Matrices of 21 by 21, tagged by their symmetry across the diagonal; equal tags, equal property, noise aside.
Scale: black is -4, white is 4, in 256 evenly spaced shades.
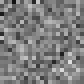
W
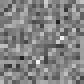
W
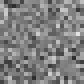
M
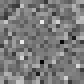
W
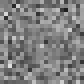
M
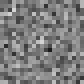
W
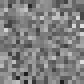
M
